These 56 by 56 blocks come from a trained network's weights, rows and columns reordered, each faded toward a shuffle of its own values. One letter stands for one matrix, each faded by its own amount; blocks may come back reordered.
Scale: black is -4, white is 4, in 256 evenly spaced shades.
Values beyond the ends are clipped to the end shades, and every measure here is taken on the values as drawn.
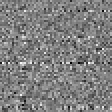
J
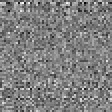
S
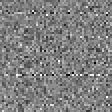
J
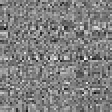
S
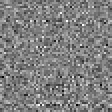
J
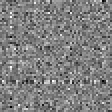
S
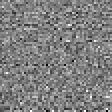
J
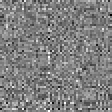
S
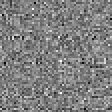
J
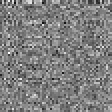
S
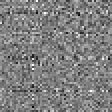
S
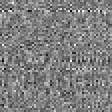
S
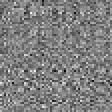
S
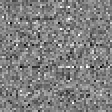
J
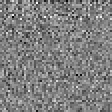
J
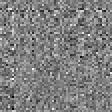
S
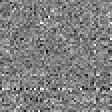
J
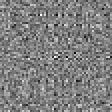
S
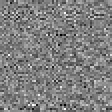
J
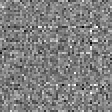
S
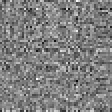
S
